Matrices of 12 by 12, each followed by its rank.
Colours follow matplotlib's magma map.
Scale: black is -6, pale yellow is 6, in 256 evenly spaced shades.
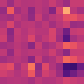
two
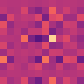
two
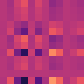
one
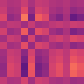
one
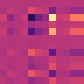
one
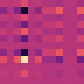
one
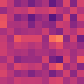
two
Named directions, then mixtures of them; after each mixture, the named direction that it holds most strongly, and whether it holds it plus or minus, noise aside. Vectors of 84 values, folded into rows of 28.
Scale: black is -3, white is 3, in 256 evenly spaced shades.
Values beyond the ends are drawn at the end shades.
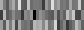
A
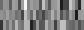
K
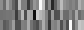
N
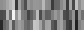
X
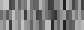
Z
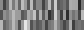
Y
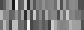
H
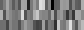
A, minus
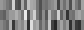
H, minus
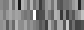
N, minus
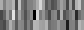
X, plus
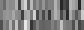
K, plus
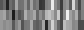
X, minus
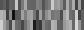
X, minus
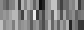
N, minus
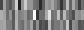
N, minus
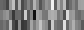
Z, minus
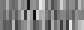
N, plus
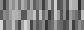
Y, plus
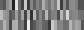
H, plus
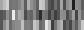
Z, plus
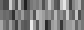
K, minus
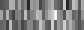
Z, minus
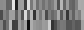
H, minus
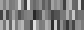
A, plus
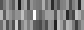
A, minus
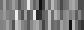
N, minus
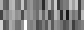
Y, plus
